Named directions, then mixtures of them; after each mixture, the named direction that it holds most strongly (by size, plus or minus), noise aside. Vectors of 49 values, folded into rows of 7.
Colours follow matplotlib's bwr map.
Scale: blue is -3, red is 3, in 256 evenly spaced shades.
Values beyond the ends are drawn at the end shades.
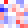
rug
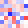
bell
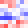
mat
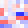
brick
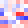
brick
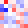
rug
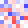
bell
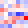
brick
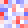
rug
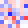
bell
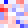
rug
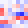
brick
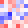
mat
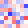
bell
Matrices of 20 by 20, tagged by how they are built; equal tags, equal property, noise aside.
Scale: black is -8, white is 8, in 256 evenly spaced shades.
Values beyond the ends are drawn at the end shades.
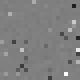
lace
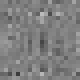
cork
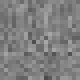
cork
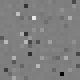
lace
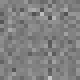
cork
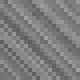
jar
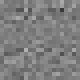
cork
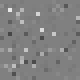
lace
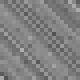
jar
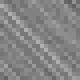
jar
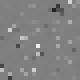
lace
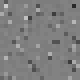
lace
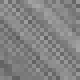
jar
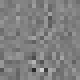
cork
